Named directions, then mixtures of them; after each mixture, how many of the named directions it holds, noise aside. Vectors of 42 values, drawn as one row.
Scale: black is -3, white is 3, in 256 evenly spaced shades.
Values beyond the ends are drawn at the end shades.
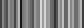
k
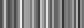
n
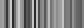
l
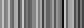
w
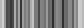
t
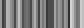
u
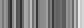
three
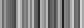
three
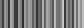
one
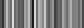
three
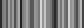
one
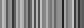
three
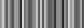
three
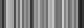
one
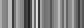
three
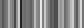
two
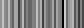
one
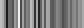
two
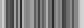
one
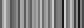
two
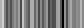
two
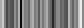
two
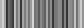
one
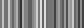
two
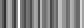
three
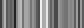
two
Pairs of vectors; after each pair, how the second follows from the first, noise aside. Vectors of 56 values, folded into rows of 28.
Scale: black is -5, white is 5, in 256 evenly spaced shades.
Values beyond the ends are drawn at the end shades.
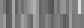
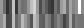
scaled up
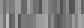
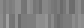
shrunk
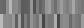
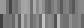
negated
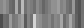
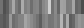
reversed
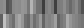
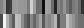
scaled up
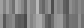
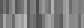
negated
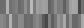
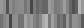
negated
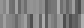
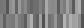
negated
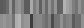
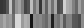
scaled up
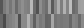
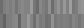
shrunk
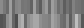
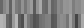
negated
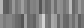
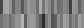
negated
